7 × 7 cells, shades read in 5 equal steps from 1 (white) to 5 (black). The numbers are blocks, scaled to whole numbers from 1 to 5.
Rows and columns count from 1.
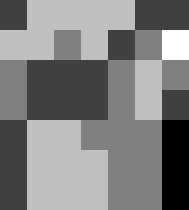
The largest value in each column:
4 4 4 4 4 4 5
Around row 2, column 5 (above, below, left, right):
2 3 2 3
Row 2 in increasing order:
1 2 2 2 3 3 4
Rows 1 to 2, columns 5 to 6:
2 4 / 4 3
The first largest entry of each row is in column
1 5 2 2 7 7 7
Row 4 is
3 4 4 4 3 2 4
